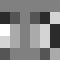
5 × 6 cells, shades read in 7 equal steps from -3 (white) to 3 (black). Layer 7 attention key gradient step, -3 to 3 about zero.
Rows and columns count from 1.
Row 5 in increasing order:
-1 0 0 0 1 1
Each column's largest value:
2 1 0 1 2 2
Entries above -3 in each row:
6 6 5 6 6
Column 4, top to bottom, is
0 1 -1 -1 0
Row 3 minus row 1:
-3 -1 0 -1 -2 2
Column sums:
-2 -1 0 -1 -1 1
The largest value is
2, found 4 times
